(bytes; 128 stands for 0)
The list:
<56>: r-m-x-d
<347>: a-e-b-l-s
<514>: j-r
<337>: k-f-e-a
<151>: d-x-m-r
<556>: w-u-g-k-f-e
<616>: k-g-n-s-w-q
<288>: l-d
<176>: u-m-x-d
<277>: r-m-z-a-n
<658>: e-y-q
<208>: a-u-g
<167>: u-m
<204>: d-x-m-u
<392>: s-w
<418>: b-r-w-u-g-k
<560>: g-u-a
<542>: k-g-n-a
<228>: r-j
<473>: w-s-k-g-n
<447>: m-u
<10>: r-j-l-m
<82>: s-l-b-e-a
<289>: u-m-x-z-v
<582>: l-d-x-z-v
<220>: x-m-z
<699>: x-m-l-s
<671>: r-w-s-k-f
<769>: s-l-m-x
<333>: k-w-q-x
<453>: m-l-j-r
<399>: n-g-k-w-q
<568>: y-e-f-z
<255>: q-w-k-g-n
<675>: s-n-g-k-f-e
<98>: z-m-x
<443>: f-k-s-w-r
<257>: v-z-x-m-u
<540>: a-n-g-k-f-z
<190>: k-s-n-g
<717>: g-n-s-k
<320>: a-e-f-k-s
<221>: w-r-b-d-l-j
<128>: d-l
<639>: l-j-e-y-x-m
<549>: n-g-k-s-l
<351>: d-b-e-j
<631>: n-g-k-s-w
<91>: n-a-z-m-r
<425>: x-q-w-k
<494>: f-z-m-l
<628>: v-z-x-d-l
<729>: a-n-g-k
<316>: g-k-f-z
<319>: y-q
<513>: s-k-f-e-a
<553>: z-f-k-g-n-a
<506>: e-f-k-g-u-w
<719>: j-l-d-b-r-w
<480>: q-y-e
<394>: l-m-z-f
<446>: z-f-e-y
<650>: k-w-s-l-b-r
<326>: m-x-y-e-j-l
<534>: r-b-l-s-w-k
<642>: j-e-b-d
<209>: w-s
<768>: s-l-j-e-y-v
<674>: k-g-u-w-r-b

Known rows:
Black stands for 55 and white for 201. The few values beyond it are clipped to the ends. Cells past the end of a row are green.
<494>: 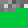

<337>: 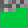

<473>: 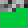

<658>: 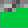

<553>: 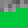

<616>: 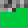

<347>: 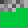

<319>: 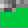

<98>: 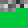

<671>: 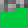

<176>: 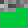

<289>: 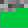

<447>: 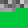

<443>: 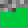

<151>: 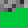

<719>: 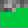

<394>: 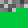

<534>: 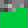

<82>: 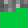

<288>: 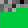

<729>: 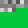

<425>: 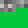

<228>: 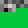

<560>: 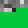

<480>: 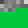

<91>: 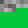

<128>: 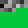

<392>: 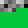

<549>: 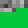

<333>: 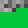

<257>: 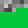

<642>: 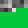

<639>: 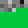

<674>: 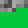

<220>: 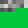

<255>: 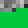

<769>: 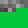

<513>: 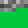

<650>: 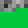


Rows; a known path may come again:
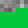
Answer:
<506>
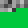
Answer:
<616>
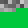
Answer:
<447>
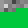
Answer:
<277>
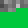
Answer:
<82>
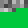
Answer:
<399>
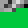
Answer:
<209>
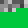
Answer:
<446>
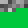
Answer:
<675>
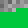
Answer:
<320>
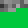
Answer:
<768>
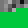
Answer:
<582>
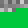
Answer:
<540>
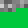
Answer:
<425>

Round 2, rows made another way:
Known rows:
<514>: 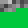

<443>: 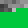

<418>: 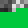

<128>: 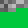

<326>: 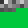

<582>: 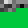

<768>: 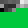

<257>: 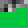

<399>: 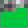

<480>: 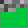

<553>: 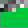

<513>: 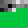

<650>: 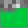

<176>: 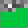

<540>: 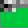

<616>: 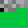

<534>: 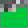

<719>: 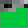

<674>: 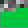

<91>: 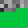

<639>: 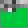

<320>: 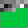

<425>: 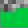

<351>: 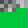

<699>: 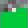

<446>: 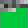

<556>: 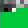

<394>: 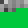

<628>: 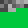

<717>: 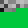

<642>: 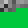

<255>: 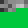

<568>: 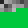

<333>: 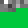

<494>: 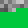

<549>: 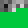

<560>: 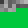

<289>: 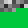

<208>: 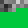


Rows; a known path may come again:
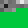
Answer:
<658>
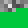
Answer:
<176>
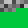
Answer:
<289>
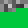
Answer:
<56>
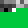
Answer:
<556>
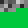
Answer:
<674>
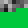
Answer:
<204>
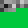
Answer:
<729>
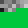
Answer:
<542>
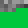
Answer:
<288>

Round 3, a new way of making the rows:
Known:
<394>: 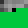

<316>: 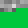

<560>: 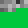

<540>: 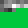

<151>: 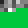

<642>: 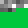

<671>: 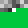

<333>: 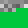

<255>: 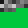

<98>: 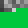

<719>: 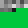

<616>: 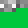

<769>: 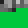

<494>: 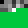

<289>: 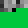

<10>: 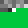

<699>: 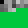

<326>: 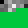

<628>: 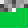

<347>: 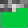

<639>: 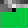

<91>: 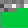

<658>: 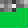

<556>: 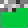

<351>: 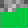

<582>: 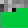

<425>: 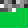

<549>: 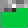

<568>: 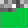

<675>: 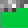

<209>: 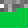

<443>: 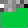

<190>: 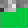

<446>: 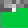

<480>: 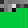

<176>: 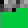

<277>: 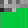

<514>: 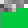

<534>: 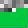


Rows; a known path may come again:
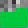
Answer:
<128>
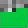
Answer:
<288>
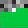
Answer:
<257>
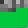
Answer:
<769>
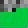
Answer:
<167>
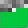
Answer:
<228>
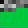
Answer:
<255>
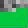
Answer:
<220>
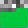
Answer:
<568>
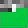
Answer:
<320>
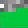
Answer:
<209>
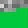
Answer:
<650>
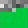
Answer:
<392>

